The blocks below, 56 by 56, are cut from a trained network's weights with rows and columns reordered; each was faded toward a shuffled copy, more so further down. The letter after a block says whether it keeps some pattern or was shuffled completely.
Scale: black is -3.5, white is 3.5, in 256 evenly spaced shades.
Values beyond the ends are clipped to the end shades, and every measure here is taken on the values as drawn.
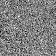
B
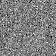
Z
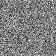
B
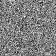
B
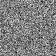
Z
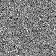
B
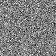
B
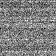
Z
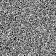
B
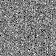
Z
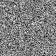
B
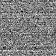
Z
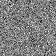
B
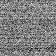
Z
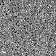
B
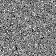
B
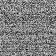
Z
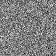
B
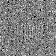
Z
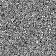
B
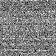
Z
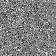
Z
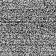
Z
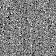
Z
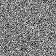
B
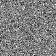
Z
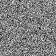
Z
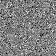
B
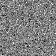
B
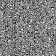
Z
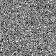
Z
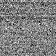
Z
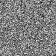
B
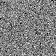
B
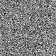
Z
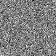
Z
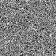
Z
